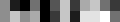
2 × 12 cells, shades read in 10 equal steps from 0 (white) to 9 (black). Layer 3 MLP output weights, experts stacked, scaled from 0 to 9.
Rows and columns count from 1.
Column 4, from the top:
5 3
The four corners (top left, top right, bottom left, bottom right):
4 7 4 5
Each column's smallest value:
4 2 4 3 9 6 2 7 1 1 0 5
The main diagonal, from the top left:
4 2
